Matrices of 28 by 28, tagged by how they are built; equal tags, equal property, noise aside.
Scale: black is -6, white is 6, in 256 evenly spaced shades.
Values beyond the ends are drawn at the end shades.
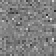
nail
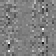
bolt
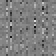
bolt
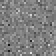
nail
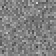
nail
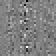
bolt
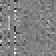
bolt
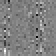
bolt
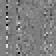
bolt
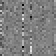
bolt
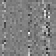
bolt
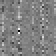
bolt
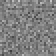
nail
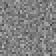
nail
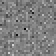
nail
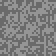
nail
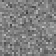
nail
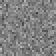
nail
